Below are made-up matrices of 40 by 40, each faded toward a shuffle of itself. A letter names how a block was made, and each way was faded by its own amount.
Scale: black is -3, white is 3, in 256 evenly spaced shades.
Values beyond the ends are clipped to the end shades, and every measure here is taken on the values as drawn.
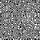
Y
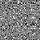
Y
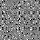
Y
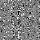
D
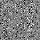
D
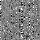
D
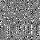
Y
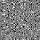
Y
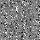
D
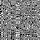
Y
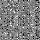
Y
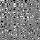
Y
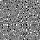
Y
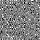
Y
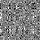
Y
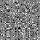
Y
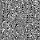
D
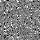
D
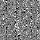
D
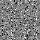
D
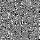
D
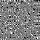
Y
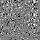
Y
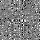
Y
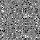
Y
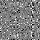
Y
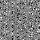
D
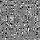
Y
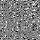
Y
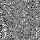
D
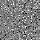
D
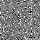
D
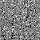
D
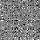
Y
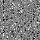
D
